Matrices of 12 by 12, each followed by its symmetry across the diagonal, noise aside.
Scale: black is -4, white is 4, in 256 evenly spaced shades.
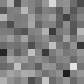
antisymmetric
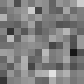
antisymmetric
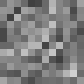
symmetric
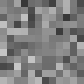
antisymmetric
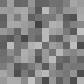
symmetric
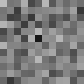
symmetric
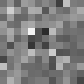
symmetric
